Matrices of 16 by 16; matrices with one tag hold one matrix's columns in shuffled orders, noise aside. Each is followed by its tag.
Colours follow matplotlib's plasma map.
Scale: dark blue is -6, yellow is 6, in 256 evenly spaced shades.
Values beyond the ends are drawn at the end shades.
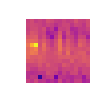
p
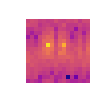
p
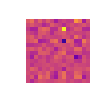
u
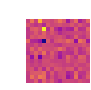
u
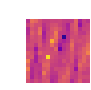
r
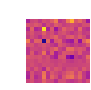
u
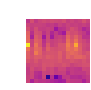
p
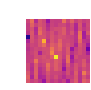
r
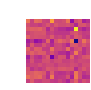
u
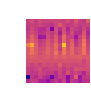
p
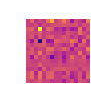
u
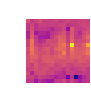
p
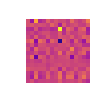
u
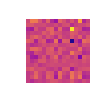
u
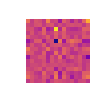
u
